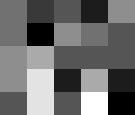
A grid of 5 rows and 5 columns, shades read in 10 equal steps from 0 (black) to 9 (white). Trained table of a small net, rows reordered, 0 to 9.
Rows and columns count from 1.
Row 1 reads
4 2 3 1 5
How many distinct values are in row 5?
4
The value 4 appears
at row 1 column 1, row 2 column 1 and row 2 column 4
